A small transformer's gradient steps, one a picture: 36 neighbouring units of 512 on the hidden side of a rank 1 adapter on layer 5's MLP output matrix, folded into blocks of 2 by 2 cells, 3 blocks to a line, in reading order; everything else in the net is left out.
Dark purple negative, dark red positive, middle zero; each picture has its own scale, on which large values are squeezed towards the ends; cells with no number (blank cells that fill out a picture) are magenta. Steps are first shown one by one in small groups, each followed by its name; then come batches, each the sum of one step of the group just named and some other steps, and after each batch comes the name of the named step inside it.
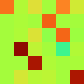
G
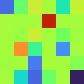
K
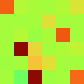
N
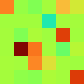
K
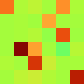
G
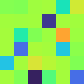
K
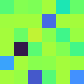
K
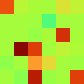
N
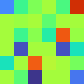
K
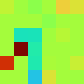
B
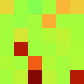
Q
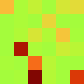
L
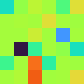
L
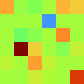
B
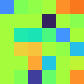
B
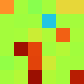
Q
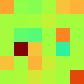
B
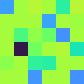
B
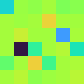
Q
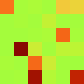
L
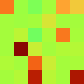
Q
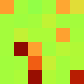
Q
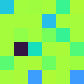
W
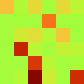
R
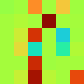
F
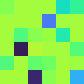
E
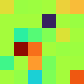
E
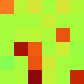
R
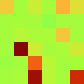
R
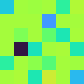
W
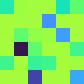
E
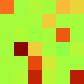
R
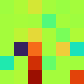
R
